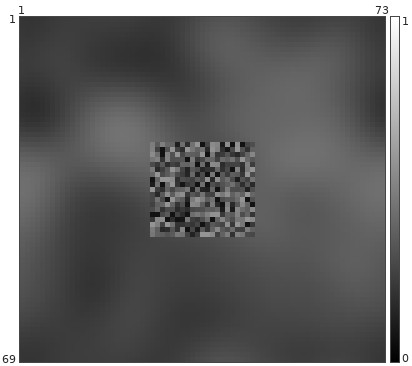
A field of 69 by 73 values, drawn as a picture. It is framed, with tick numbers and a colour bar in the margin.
An odd patch, rougher than its surroundings, sits in the centre. No regular stripes run through it. The halves do not mirror each other. On average the colour sits 30% of the way up the scale. Values change most from cell to cell in the centre.
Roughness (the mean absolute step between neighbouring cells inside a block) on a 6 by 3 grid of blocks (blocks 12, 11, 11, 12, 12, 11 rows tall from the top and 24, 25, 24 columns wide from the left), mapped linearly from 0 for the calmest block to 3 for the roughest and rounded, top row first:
000 | 000 | 030 | 030 | 000 | 000
